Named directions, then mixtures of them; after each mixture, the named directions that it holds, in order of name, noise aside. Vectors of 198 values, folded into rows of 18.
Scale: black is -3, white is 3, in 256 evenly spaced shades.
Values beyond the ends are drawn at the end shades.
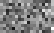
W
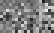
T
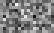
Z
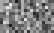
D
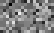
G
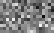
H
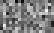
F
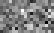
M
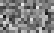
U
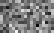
D, M, U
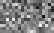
H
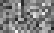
D, F, W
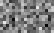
D, H, U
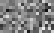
H, T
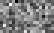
D, F, Z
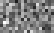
D, U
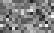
H, M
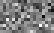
H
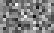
Z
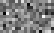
F, W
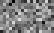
G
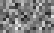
G, U, Z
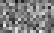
F, U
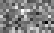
M, T, Z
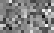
H, M, W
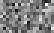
T, W, Z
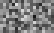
Z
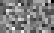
W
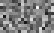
U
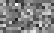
F, H, Z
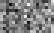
D, W, Z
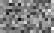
W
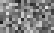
D, H
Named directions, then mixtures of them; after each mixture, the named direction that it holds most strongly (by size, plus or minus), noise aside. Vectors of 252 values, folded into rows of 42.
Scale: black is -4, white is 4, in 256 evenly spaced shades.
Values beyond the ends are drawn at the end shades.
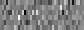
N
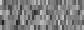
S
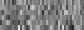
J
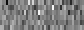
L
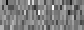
L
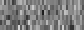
J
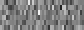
L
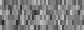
S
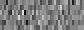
N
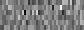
L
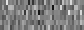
L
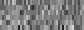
J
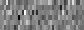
N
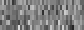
J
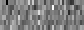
L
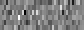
N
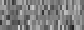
J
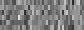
J
